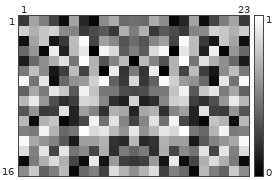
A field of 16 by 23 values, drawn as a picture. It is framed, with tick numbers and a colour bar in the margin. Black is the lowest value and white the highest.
There is no overall slope. The left and right halves mirror each other. No regular stripes run through it.
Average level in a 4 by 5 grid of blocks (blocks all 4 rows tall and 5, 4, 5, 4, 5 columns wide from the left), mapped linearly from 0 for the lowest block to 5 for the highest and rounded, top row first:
12221 | 35153 | 34343 | 50105
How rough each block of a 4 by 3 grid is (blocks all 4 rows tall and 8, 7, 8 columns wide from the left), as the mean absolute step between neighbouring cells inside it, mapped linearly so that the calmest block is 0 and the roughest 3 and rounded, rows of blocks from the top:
2 0 2 | 2 3 2 | 2 2 2 | 2 1 2
